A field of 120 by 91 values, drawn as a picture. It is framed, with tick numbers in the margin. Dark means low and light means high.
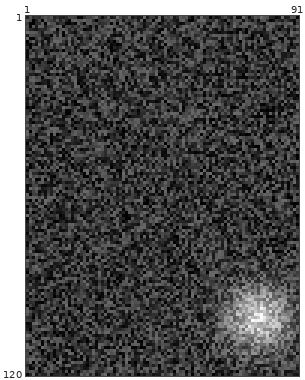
Stripes: none. Ninth with the highest average: bottom right. Mirror symmetry: none. Bumps: one, in the bottom right. Average level on the scale: 20%. Odd rows or columns: none.
